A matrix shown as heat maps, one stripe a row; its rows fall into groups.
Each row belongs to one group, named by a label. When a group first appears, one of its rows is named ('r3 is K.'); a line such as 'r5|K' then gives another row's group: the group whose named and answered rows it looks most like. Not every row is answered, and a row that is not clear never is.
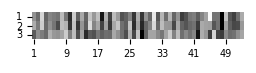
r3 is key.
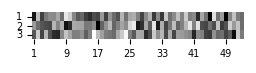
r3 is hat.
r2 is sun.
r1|key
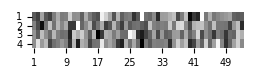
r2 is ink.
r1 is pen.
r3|sun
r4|sun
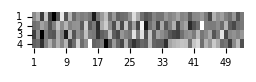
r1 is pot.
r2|pen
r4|ink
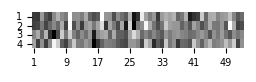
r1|pen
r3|pot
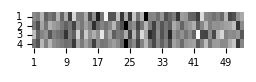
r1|pen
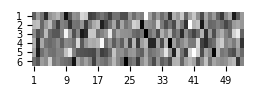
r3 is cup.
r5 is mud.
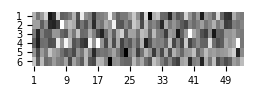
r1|sun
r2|pot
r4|cup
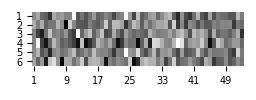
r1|hat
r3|ink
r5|hat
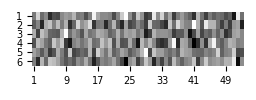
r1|hat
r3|cup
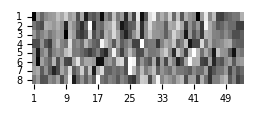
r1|key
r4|pen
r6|sun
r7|pot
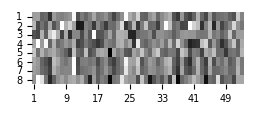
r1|hat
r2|mud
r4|key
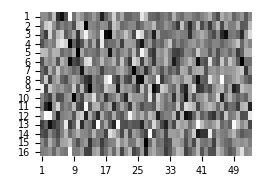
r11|ink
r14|pen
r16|mud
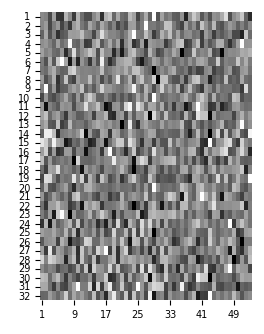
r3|hat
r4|mud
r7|cup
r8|sun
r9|hat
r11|sun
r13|mud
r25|pen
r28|cup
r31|pot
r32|pen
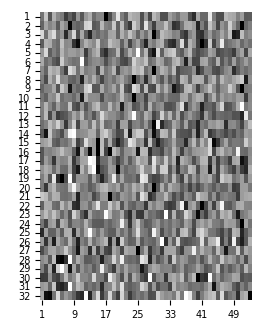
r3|cup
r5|key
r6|hat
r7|cup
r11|mud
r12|hat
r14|cup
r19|pot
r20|cup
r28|pot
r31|pot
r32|ink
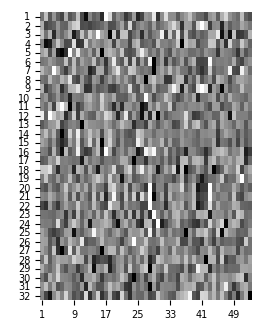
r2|mud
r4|ink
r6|pen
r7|cup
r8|mud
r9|mud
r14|pot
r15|pot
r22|pen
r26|hat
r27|pot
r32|ink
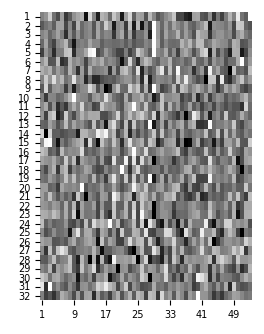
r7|key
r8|key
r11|hat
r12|sun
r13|pen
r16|hat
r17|pen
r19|pen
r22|pen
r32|sun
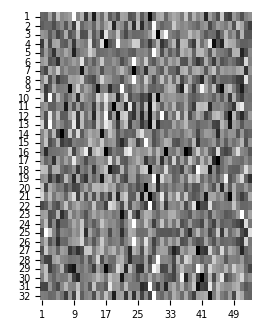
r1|key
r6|hat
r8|hat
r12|key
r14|pot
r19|sun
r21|key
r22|pen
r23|mud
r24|hat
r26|hat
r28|ink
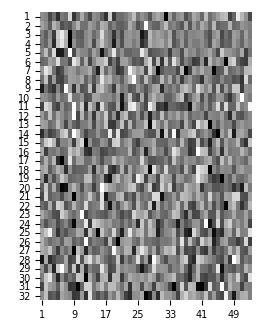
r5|pot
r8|hat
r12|key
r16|mud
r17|pot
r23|hat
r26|ink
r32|sun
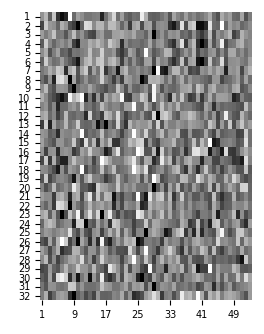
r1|pot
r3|cup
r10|pot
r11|hat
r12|sun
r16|sun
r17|hat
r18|hat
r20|cup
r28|hat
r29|pen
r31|cup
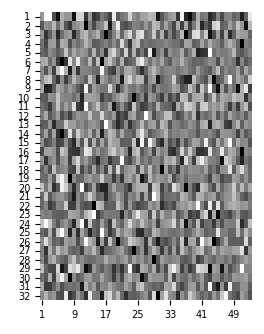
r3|sun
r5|pen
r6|pot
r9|ink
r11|ink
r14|pot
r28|cup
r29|mud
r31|ink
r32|sun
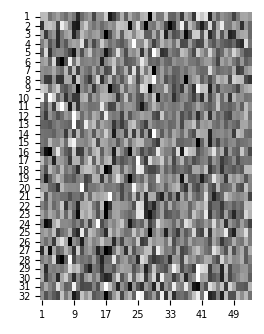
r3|sun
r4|hat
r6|pot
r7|pen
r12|cup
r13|ink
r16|ink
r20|hat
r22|sun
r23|sun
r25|sun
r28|pot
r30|sun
